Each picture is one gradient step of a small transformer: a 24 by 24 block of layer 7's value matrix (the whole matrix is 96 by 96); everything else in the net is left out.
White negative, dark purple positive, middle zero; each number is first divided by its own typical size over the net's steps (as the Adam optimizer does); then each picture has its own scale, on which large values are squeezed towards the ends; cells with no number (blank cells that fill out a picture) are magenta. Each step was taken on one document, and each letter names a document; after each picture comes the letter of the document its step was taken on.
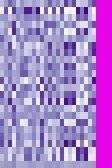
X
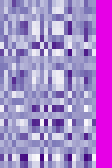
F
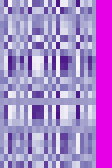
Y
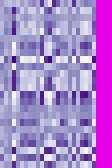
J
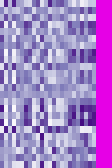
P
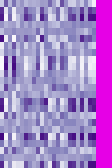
P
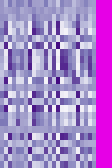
Y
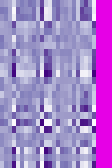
J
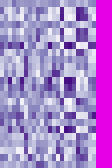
X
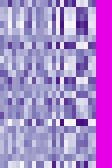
X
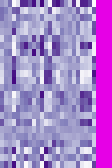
J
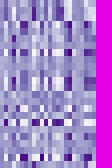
F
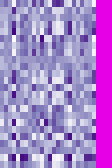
F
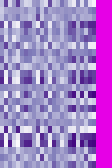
P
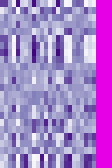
F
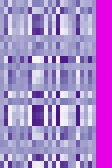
Y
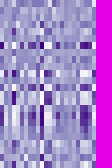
J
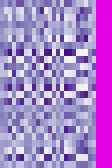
X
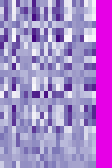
F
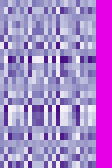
Y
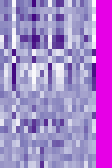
F
